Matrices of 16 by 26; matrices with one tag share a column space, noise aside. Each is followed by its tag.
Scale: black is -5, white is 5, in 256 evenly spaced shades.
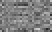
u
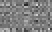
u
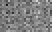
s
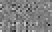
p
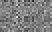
s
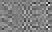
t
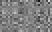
s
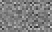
t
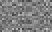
u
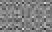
t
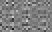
t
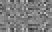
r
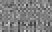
p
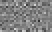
u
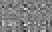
p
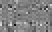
p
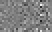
u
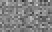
s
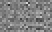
t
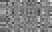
s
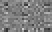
u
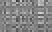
s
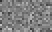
u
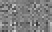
p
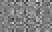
s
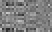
u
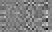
t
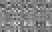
p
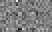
u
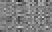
s
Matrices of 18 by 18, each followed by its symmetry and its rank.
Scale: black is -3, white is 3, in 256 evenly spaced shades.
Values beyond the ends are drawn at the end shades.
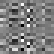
neither, rank two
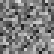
neither, full rank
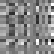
neither, rank two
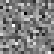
antisymmetric, full rank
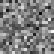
neither, full rank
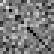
symmetric, full rank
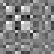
symmetric, rank three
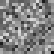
symmetric, full rank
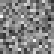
neither, full rank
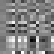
neither, rank two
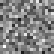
neither, full rank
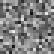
antisymmetric, full rank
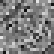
symmetric, full rank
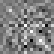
symmetric, rank three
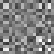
symmetric, rank three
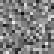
antisymmetric, full rank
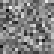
antisymmetric, full rank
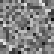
symmetric, full rank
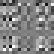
neither, rank two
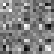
symmetric, rank three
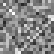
symmetric, full rank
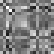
symmetric, rank three
